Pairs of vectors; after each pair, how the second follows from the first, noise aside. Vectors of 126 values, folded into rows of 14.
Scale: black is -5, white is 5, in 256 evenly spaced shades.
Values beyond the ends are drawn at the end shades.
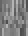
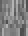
copied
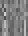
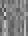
copied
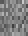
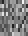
scaled up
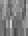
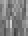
copied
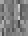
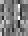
scaled up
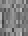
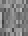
copied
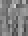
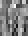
scaled up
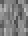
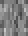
copied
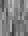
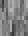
copied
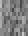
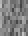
copied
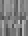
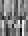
scaled up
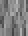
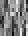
scaled up
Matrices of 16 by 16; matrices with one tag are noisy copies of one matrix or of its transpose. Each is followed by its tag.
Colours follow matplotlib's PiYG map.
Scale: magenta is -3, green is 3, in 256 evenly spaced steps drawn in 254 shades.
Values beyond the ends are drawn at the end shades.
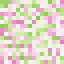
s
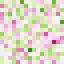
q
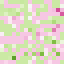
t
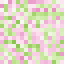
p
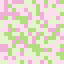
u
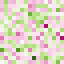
p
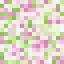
q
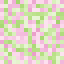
p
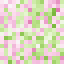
u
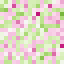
s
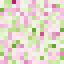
s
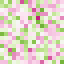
s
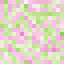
p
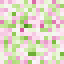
p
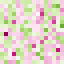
t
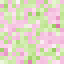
q
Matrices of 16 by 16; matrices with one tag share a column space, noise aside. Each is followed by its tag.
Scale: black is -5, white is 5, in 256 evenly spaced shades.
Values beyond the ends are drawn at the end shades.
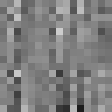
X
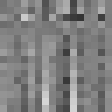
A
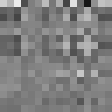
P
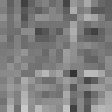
X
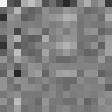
P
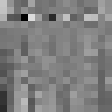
A
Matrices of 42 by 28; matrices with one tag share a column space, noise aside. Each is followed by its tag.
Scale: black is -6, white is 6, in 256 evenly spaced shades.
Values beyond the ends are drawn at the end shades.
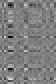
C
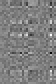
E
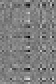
C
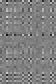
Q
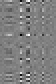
Q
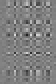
E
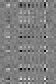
C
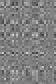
E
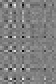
C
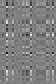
E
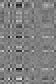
C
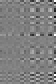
Q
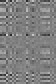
Q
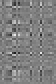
E
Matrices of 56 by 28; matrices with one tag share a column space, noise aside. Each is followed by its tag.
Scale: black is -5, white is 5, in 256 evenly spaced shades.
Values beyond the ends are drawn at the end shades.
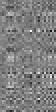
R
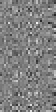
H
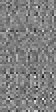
R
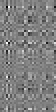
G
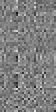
R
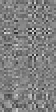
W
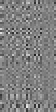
W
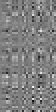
R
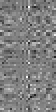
G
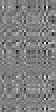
G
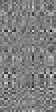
R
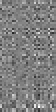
W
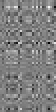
G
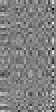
H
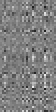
R
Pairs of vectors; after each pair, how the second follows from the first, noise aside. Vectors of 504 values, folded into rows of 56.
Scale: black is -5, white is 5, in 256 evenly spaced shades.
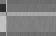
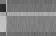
copied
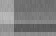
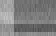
copied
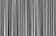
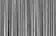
copied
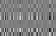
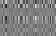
reversed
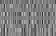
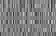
reversed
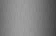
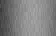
reversed
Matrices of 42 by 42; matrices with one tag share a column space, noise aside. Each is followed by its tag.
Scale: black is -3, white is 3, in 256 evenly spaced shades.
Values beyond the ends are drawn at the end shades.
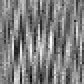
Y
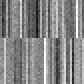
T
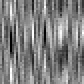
Y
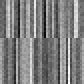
T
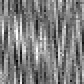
Y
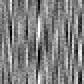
Y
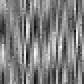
Y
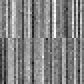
T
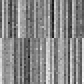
T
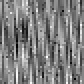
Y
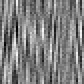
Y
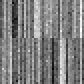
T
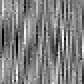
Y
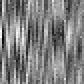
Y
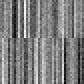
T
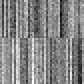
T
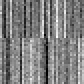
T
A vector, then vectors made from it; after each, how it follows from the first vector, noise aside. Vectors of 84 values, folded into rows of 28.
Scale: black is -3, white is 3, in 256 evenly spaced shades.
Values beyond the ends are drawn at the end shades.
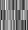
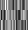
copied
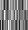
wrapped around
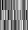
reversed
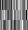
reversed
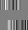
partly zeroed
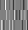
partly zeroed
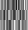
wrapped around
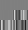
partly zeroed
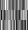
copied
